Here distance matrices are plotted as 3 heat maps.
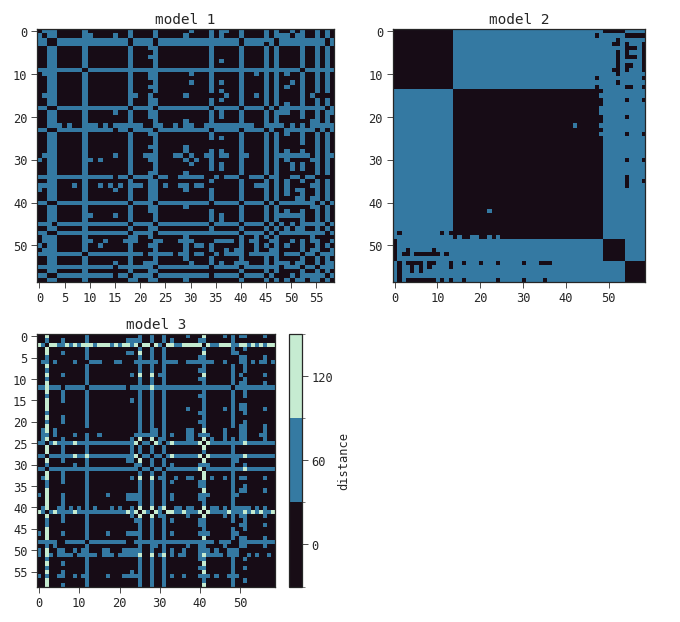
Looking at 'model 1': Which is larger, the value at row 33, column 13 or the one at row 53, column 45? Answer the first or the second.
the second
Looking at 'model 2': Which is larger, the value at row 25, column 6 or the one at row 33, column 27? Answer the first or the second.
the first
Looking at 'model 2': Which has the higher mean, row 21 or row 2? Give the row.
2
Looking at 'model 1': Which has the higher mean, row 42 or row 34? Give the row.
34
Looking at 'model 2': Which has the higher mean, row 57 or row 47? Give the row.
57
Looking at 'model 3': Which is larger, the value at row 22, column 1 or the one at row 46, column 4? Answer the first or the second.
the first
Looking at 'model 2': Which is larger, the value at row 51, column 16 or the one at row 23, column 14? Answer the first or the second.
the first
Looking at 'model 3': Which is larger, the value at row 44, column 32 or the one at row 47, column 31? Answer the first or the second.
the second
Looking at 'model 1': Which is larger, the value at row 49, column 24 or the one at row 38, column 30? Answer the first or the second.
the first
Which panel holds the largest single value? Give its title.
model 3
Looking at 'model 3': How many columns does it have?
59
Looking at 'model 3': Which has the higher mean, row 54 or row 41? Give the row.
41
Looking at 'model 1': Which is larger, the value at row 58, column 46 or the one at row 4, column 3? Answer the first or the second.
the second
